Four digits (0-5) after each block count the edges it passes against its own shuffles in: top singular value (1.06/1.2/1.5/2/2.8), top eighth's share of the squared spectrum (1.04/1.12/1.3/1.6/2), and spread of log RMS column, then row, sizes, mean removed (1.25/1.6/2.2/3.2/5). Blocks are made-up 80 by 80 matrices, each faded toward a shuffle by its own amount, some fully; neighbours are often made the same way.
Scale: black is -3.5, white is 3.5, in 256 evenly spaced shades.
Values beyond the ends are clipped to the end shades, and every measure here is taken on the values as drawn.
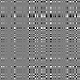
5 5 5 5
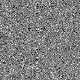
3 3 1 1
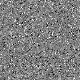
2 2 1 1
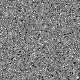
2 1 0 0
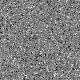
0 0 0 0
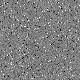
0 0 0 0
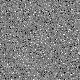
0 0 0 1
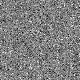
0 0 1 0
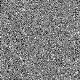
0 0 2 0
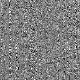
1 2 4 0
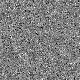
0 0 0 0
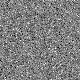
0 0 0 0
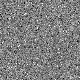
0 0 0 0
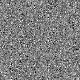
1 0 2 0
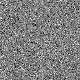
0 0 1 0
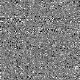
1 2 2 3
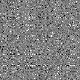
4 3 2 2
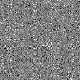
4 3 1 2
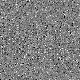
2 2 0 1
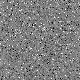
1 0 0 0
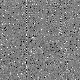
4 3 1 0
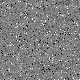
1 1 0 0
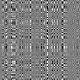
5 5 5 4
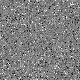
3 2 0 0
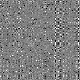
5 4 3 2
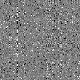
4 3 2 1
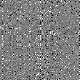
4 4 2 2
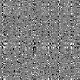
4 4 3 2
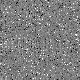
2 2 1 0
